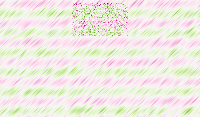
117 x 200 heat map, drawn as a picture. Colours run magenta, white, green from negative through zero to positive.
Stripes: horizontal, repeating 6 times. Odd patch: rougher, in the top middle. Roughest part: top middle. Average level on the scale: 50%.
